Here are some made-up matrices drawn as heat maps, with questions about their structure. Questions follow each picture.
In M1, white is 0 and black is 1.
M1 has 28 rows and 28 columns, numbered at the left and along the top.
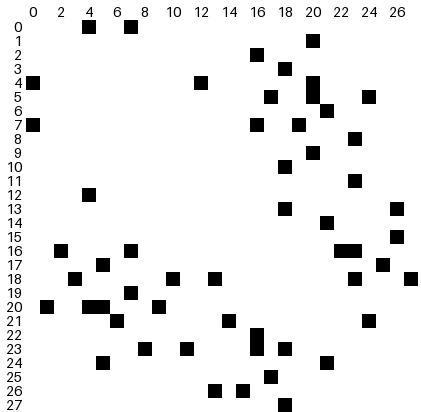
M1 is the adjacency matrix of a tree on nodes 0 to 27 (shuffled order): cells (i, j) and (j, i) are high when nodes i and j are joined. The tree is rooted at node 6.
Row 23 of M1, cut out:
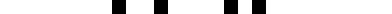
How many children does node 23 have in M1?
3
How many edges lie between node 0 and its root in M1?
6
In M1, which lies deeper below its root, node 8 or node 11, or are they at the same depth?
the same depth
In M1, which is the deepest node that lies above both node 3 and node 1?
20
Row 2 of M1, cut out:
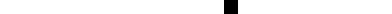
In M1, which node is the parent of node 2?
16
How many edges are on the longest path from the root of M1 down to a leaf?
13
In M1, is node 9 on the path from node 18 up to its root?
no
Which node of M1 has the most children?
18
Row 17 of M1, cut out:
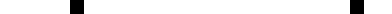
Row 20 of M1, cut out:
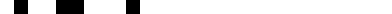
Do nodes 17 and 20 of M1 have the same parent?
yes
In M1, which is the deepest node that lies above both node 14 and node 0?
21
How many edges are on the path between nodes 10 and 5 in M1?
8
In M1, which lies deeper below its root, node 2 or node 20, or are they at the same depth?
node 2
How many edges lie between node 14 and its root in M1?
2
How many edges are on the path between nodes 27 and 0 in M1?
5
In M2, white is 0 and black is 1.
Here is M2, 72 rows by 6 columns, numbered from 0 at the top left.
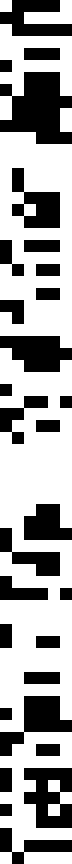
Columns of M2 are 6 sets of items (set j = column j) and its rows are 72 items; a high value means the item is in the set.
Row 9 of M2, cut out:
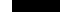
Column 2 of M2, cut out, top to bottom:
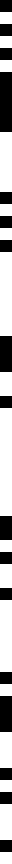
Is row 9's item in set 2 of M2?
yes
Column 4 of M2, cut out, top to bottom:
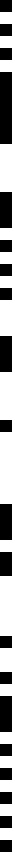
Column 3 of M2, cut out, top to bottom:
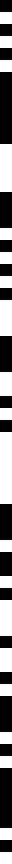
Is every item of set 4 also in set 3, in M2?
yes
